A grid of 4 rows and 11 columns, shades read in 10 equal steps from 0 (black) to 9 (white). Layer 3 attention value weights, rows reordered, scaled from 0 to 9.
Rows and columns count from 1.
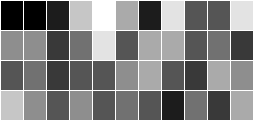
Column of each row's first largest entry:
5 5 7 1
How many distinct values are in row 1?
7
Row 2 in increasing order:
2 2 3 3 4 4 5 5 6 6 8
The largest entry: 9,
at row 1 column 5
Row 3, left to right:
3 4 2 3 3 5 6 3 2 6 5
